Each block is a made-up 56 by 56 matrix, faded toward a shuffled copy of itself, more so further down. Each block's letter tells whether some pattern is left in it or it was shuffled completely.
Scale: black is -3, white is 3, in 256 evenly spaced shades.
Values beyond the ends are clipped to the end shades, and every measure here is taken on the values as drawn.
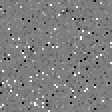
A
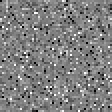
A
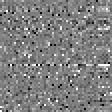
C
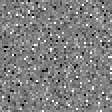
A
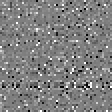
C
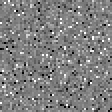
A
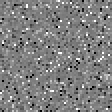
A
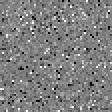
A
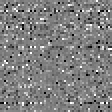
C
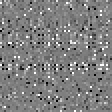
C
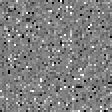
A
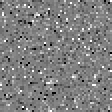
A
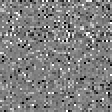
C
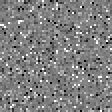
A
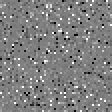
A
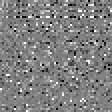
C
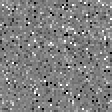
A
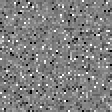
A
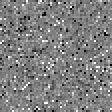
A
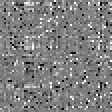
C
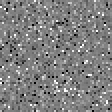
A
